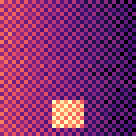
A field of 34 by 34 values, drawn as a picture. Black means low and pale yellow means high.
The halves do not mirror each other. There is an overall slope up to the left. The bottom middle is the ninth with the highest average. In the bottom middle lies a patch that is higher than the rest.
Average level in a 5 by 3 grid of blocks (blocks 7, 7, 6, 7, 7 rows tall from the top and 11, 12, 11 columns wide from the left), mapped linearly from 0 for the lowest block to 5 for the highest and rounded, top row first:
4 2 0 | 4 2 0 | 4 2 0 | 4 3 0 | 4 5 0
